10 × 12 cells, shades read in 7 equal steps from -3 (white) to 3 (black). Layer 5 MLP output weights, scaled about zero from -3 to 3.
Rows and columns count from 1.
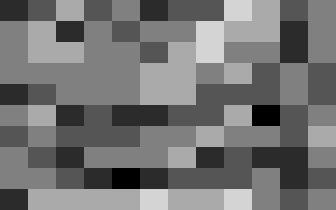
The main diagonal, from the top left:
2 -1 -1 0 0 2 0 2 1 0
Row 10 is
2 -1 -1 -1 -1 -2 -1 -1 -2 0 1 0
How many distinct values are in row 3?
5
